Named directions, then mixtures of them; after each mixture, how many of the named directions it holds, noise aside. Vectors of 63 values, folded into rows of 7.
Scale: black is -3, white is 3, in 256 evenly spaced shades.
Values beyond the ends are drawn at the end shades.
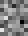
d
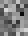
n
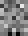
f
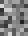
three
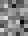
two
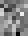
two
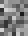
three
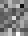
two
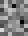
one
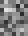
two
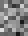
two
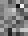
three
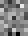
one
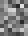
three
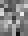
two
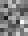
two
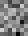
two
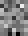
one
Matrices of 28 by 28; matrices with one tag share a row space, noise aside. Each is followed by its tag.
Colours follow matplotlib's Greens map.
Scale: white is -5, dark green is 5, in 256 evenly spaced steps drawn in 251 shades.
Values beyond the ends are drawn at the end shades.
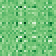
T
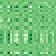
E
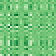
E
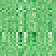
T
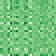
E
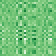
T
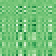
T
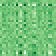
T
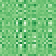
T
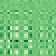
E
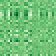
E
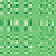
E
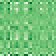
E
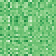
E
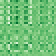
E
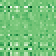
E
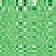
T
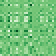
E
